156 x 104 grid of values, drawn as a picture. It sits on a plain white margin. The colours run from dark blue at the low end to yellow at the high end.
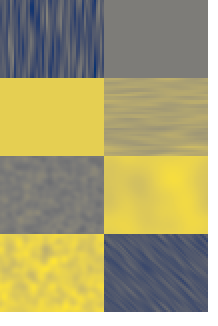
It is made of 4 by 2 panels. Panel 1,1: low, streaked downward. Panel 1,2: middling, flat. Panel 2,1: very high, flat. Panel 2,2: high, streaked across, faint in contrast. Panel 3,1: middling, blotchy, faint in contrast. Panel 3,2: very high, smooth, faint in contrast. Panel 4,1: very high, blotchy, faint in contrast. Panel 4,2: low, slanting down to the right, faint in contrast.
